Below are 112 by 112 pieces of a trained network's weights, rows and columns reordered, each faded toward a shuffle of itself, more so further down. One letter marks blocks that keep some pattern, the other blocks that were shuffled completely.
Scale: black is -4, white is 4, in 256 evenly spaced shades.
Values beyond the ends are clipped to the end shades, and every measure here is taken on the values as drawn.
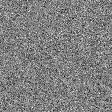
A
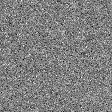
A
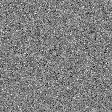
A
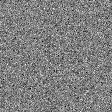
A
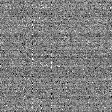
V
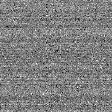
V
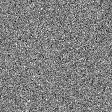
A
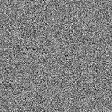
V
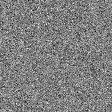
A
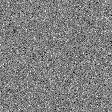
A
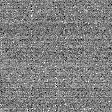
V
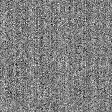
V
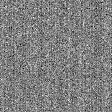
V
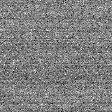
V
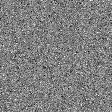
A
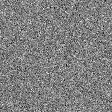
A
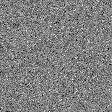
A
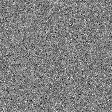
A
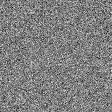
A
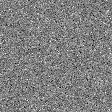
A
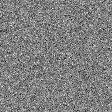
A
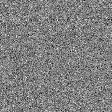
V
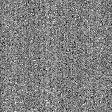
V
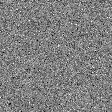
A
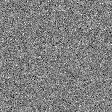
A
